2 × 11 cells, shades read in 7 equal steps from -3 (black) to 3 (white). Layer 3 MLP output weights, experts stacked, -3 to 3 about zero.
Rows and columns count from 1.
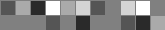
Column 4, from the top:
3 -1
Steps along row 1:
up down up down up down up up up down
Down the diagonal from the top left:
-1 0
